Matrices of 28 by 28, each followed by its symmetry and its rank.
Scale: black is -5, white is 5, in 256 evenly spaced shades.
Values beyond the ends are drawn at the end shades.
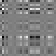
neither, rank one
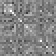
symmetric, rank five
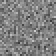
neither, full rank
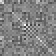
symmetric, rank five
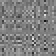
neither, rank three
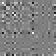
symmetric, rank three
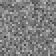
neither, full rank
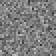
neither, full rank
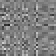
neither, rank three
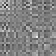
symmetric, rank three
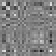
symmetric, rank three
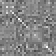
symmetric, rank five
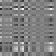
neither, rank one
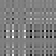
neither, rank one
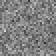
neither, full rank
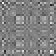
symmetric, rank three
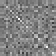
symmetric, rank five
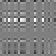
neither, rank one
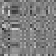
neither, rank three
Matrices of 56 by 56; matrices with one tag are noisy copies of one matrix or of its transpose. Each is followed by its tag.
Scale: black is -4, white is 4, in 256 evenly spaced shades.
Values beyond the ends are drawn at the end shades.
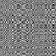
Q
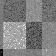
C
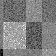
C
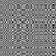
Q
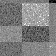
C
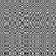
Q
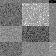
C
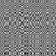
Q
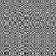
Q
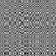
Q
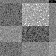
C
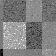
C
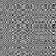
Q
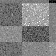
C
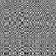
Q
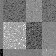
C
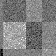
C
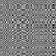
Q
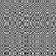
Q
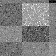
C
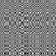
Q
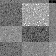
C
